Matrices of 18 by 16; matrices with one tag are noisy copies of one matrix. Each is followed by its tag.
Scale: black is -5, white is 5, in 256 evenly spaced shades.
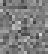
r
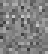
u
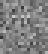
u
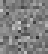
r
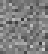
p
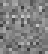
u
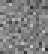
p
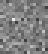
p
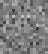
u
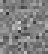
r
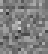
r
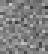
p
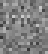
u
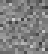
p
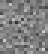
p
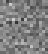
p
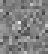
r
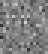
u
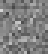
r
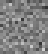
p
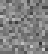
p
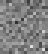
p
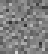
p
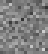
p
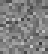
p
